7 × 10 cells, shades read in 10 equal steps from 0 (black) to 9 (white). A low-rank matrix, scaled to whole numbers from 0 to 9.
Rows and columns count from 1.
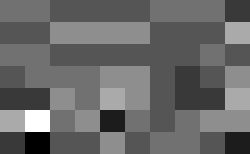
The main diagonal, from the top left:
4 3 3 4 6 4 4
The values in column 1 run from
2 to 6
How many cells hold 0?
1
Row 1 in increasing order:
2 3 3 3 3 4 4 4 4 4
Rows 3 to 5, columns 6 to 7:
3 3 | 5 3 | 5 3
